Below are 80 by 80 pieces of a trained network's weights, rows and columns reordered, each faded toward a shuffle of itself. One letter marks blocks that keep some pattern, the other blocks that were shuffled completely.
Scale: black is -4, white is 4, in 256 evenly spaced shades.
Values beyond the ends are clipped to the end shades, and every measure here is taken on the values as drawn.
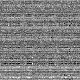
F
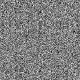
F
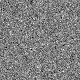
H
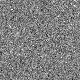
H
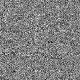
F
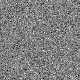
H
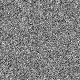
H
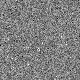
H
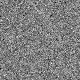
H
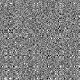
F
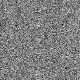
F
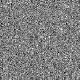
F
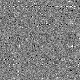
F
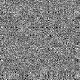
F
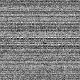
F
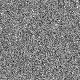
H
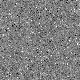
H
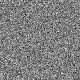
H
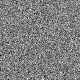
H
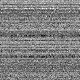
F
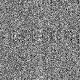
F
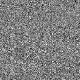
F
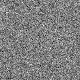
H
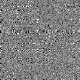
F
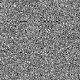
F
